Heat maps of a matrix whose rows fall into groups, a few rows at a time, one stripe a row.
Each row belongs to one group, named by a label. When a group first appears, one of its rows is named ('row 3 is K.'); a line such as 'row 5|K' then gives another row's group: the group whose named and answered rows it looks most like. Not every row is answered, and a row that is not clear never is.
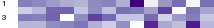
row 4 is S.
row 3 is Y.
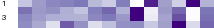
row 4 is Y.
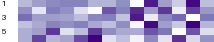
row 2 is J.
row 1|S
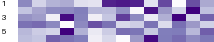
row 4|Y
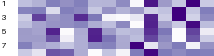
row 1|S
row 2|Y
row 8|J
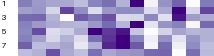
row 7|J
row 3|Y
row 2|Y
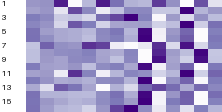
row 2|Y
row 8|S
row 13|J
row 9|S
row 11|Y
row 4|Y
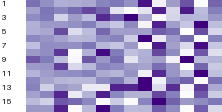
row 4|S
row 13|J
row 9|Y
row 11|S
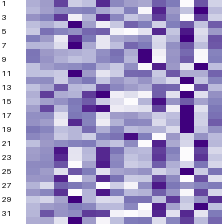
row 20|J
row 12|Y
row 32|Y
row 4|Y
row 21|S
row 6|Y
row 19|Y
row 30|S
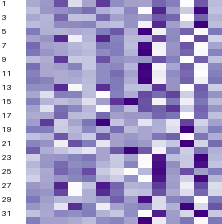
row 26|S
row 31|S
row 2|S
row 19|Y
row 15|J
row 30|Y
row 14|J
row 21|Y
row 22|J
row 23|S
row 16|J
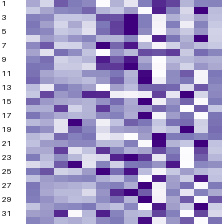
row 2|S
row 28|J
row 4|J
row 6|S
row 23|J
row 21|S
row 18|Y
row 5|J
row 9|J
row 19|Y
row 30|S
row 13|J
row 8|J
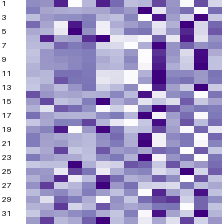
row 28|S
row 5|Y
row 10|S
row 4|Y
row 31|S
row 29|J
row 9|S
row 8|S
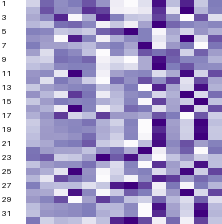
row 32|J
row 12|J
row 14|Y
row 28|Y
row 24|S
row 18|S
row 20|S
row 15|S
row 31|S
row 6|Y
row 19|S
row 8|J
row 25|Y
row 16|Y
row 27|J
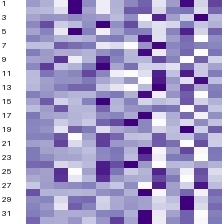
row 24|J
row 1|Y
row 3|S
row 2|Y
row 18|J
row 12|S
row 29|Y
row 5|Y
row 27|S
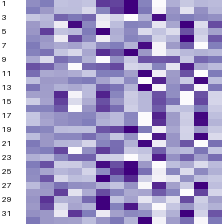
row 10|Y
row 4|Y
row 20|S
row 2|J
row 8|J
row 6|Y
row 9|J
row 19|J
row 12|S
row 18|S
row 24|J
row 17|S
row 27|S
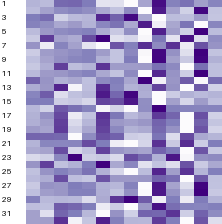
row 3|J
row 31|J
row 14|J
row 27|S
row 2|S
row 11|S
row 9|S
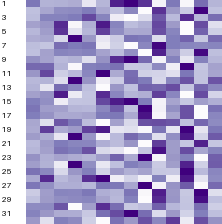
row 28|S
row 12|Y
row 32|J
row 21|S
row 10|Y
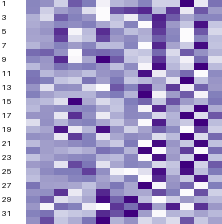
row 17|Y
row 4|S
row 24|Y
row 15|Y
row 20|Y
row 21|S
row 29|J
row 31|J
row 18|S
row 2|J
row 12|Y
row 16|S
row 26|S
